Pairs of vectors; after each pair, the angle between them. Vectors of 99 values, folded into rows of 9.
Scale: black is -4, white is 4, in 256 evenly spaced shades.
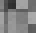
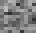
partly opposed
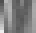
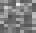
orthogonal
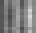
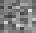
partly aligned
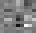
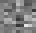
nearly parallel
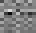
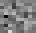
orthogonal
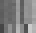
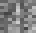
partly aligned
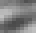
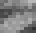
nearly opposite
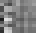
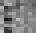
nearly opposite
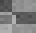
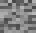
orthogonal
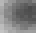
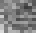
partly aligned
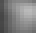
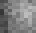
nearly parallel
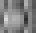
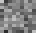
partly aligned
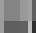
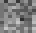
partly opposed
